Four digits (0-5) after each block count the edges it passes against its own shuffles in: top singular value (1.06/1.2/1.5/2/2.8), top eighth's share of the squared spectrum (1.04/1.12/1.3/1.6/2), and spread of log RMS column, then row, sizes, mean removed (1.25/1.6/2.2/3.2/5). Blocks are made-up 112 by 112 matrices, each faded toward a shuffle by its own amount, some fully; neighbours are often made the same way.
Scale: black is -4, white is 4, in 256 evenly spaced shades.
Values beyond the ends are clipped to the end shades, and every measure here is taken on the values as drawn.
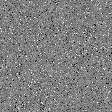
2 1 0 0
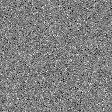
0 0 0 0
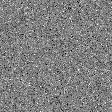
0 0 0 0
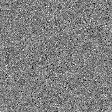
0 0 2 0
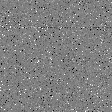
2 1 0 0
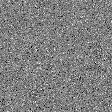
1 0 1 0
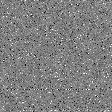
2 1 0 1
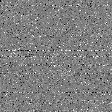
2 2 0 2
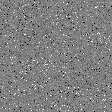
0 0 0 0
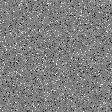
0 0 0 0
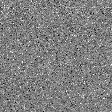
0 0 0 1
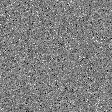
0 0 0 0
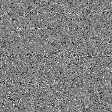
1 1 0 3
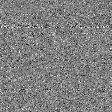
1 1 0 3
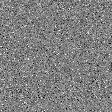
0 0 0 1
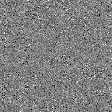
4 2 1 1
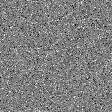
1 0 0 0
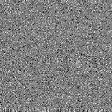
4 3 2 2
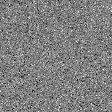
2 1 0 0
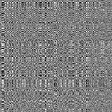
5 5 4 4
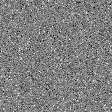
2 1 0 0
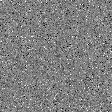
2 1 0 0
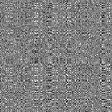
5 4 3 3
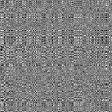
5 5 4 4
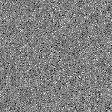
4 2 1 1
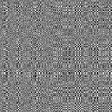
5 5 4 4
